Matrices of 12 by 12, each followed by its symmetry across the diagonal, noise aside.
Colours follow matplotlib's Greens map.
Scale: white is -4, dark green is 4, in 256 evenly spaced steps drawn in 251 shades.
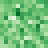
antisymmetric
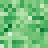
neither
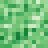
antisymmetric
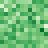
neither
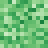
neither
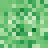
antisymmetric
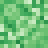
symmetric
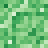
symmetric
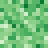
antisymmetric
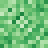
symmetric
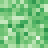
neither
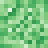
symmetric
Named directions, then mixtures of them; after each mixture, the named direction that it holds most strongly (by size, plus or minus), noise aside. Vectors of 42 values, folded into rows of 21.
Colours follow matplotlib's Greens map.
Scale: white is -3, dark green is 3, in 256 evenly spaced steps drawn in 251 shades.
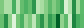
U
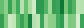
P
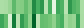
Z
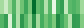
Z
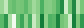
U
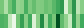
U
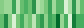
U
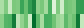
P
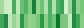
U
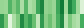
P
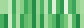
Z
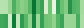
Z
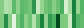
U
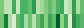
U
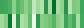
Z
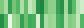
P
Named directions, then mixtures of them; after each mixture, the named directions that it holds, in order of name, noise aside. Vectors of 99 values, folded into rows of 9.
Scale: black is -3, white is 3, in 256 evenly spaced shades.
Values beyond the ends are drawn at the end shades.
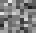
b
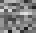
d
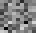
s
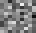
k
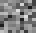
b, k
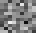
k, s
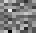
d, s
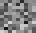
s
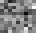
b, d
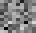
s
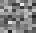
d, k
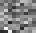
d, s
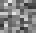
b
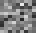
b, k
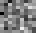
b, s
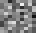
k
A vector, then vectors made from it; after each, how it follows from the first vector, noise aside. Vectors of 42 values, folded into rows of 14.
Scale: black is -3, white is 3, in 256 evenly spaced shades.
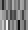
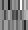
reversed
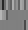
partly zeroed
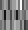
wrapped around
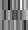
reversed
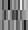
reversed
